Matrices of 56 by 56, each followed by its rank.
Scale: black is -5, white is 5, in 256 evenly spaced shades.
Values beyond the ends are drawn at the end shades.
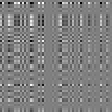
one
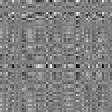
three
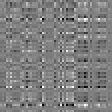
two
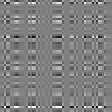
one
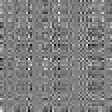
three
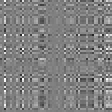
two
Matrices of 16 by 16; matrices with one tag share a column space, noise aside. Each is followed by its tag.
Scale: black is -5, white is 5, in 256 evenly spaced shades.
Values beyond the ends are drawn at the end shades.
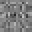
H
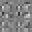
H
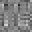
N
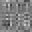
N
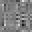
N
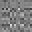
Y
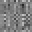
N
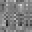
N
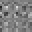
H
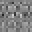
H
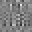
N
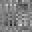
N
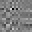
Y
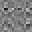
Y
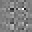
Y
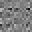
Y
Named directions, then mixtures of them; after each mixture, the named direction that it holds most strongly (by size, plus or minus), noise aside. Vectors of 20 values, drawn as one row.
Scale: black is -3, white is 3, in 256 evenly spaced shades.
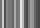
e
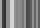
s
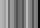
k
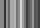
e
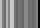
k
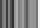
k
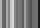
s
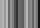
k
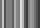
e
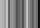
k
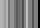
k
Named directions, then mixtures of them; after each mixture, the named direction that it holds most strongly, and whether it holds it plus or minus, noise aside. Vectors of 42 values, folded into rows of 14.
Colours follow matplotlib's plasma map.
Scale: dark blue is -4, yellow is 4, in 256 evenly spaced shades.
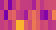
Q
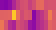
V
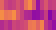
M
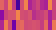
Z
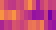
M, plus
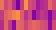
Z, plus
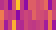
Z, minus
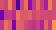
Z, plus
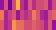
Z, minus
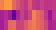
V, minus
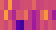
Q, minus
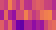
Q, minus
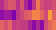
M, minus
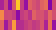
Z, minus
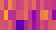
Q, minus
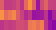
M, plus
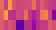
Q, minus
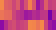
M, plus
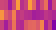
M, plus
